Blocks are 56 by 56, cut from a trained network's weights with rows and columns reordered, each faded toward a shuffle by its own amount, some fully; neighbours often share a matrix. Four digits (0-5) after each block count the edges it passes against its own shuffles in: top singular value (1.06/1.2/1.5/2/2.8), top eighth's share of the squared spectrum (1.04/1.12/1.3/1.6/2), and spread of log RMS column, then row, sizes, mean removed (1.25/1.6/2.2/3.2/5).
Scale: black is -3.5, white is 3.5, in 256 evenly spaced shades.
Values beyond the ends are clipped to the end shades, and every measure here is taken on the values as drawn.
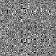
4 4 2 2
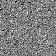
1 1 0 0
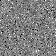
0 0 0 0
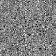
2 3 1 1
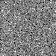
1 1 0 0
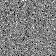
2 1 0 0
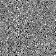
2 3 1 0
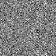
3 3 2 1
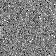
0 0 0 0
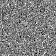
1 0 0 0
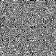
3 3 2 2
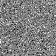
1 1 0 0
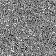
1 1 0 0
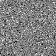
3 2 1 0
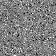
1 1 0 0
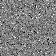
1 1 0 0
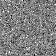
1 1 0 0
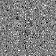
3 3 1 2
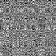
4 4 1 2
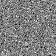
2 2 0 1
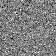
0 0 0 0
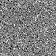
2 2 0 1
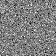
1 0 0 0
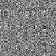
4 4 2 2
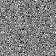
2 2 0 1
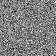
0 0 0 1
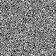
2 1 0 0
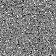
0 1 0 1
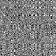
4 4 2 2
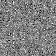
0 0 0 0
